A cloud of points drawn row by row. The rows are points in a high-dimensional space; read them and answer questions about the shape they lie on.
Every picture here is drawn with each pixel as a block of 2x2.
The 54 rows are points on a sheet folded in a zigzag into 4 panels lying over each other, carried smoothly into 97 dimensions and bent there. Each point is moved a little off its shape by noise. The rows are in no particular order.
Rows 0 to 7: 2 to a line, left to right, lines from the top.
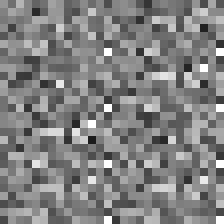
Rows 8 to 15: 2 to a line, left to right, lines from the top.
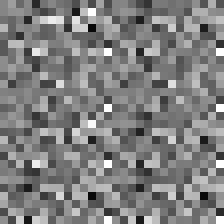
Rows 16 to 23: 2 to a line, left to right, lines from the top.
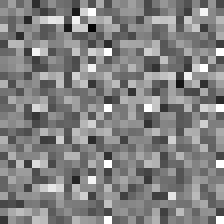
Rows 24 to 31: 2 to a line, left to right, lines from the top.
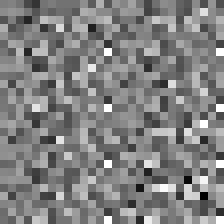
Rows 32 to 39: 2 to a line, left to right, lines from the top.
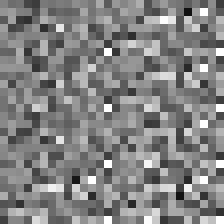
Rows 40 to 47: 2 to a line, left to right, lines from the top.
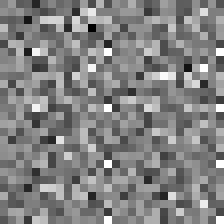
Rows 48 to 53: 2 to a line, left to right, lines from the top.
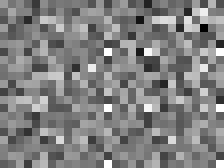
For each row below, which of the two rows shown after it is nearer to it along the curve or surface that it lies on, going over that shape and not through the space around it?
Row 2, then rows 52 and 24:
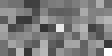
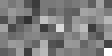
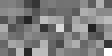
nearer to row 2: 24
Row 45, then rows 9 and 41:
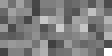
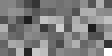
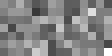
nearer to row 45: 41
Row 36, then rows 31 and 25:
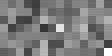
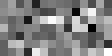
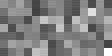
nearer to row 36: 25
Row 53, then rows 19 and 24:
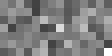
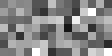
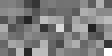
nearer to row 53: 24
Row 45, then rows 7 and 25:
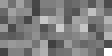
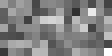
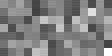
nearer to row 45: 7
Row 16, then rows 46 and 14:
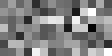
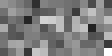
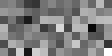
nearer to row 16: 14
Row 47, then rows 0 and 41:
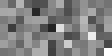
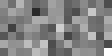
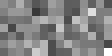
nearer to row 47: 41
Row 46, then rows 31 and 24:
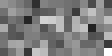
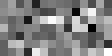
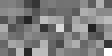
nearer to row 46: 24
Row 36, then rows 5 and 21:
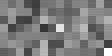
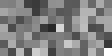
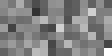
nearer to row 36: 21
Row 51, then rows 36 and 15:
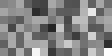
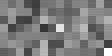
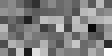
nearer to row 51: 15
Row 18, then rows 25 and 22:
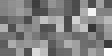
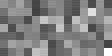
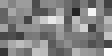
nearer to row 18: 25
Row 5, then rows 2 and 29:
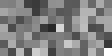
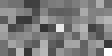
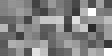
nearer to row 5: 29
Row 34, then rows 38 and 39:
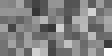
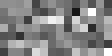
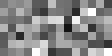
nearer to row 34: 39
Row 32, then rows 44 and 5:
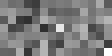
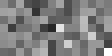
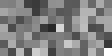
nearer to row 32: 44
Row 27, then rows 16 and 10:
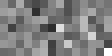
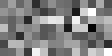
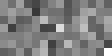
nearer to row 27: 10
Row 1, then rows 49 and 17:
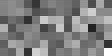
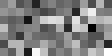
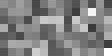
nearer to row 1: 49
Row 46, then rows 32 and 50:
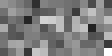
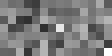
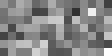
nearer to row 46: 32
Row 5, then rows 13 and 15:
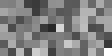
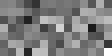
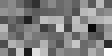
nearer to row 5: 15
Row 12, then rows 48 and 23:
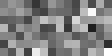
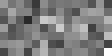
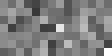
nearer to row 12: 23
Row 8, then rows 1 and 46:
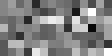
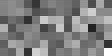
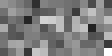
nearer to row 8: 1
